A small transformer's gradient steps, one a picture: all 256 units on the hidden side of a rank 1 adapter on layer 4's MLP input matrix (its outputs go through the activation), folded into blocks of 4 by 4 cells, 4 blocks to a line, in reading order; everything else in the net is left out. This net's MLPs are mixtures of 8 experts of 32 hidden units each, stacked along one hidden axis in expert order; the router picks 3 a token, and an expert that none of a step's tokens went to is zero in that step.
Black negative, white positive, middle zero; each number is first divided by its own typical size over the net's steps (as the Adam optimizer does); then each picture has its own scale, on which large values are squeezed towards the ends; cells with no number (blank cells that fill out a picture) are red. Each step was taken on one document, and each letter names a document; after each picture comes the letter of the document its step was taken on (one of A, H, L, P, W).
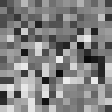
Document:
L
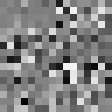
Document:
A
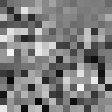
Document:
L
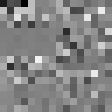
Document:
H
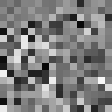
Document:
L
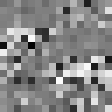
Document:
A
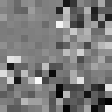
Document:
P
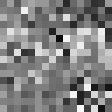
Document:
L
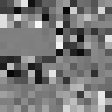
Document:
H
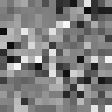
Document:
A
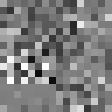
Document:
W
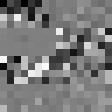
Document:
W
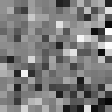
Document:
P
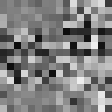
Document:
P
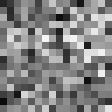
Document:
L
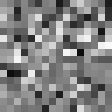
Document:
P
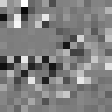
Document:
H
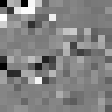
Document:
H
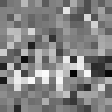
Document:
A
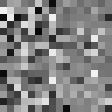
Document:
L
